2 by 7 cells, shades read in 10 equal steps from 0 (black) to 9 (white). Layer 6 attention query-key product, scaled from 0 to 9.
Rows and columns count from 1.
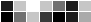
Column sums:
1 11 16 9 4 2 13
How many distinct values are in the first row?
4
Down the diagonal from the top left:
1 4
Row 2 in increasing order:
0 0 1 2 4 6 7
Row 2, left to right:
0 4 7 2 0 1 6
